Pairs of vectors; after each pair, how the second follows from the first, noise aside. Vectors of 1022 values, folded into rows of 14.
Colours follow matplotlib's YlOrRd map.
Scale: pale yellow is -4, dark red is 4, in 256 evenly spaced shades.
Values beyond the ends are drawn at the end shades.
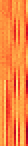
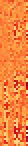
sign-scrambled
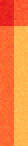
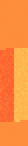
partly zeroed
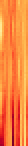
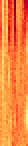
reversed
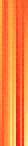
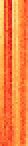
reversed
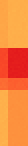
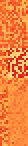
sign-scrambled
